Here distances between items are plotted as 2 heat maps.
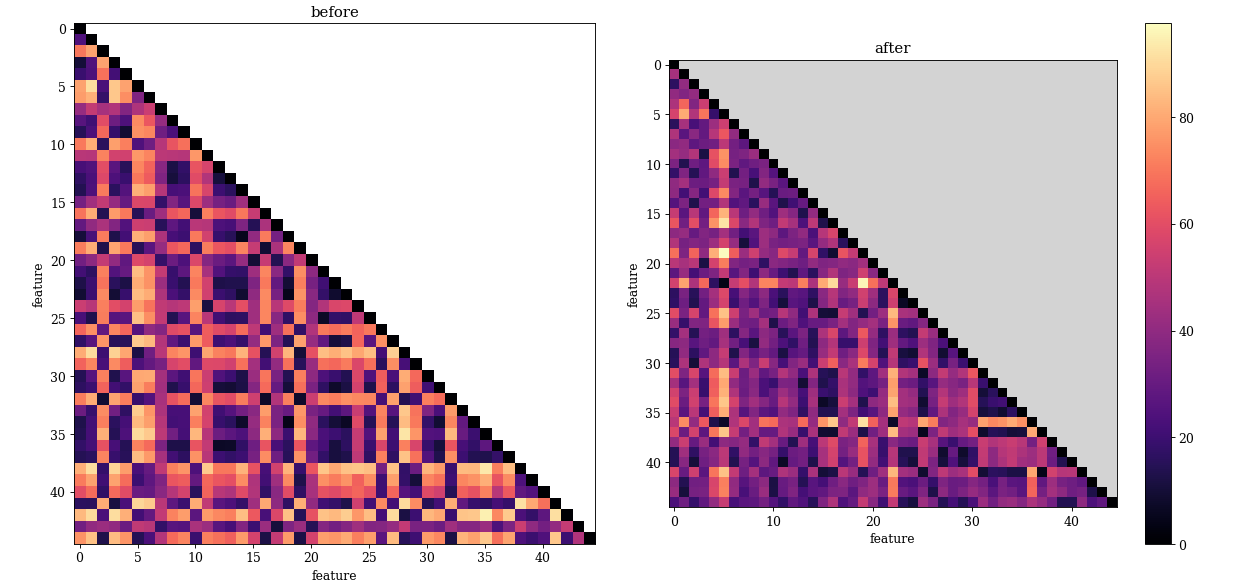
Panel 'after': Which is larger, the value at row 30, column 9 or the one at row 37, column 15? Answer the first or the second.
the first
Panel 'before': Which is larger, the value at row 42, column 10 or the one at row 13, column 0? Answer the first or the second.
the first
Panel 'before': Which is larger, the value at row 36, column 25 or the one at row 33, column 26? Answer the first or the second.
the second
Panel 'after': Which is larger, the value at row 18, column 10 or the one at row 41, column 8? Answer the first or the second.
the second
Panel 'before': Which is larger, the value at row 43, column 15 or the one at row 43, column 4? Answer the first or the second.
the second
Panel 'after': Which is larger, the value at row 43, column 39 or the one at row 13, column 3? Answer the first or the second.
the first
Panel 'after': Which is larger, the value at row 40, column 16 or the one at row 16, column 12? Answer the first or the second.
the first
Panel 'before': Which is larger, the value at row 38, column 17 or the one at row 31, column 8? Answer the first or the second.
the first
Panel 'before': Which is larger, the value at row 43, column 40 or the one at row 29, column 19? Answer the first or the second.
the first
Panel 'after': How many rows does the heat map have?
45
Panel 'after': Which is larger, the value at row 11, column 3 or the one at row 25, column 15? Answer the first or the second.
the first
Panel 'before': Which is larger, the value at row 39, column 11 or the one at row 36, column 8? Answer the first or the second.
the first
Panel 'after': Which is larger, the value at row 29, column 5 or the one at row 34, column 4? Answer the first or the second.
the second
